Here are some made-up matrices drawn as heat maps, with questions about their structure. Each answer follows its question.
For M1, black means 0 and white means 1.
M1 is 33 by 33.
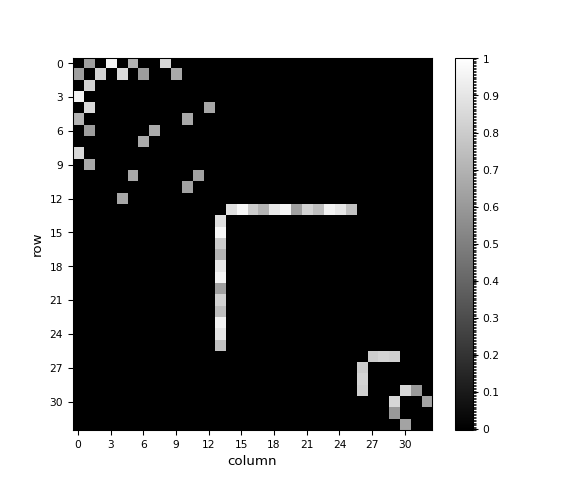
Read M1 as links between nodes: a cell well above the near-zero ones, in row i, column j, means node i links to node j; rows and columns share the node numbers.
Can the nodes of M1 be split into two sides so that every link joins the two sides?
yes
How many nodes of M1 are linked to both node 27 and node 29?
1
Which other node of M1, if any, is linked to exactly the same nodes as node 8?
node 3
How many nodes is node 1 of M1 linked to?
5
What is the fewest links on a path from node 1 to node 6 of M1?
1
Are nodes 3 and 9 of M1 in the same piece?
yes
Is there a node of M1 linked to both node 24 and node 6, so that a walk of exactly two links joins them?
no
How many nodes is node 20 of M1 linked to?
1
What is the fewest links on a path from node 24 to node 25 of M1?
2
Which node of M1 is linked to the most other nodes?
node 13
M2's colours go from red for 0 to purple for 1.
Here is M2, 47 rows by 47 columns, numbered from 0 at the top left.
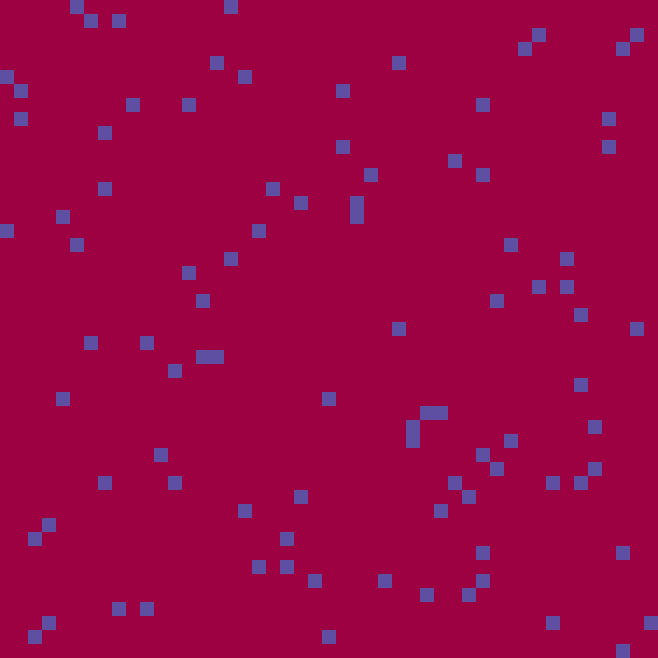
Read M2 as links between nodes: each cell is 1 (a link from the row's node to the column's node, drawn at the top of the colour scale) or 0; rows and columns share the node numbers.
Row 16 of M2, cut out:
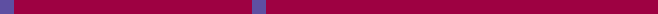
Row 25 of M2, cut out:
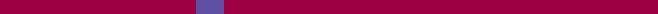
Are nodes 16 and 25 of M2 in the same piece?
yes
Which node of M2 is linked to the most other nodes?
node 34
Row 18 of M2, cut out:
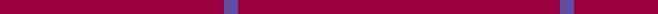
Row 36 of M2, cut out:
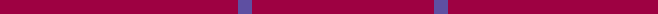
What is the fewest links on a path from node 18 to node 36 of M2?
5
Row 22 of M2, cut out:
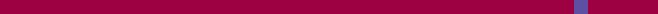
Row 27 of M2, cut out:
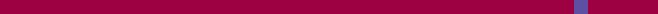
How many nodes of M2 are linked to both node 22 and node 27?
1
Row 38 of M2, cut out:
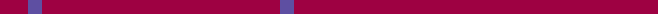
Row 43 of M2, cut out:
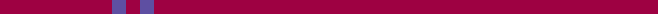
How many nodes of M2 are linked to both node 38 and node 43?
0
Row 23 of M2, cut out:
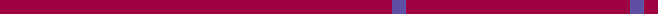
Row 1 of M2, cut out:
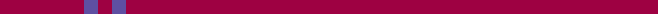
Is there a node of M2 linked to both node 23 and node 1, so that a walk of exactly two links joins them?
no
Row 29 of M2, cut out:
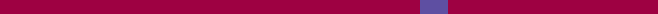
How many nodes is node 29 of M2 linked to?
2
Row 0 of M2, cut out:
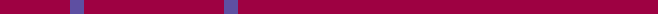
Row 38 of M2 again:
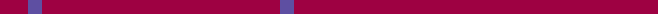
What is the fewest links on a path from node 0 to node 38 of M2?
5
